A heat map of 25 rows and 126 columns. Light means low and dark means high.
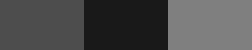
The table splits into one row of 3 panels. Panel 1,1: high, flat. Panel 1,2: very high, flat. Panel 1,3: middling, flat.
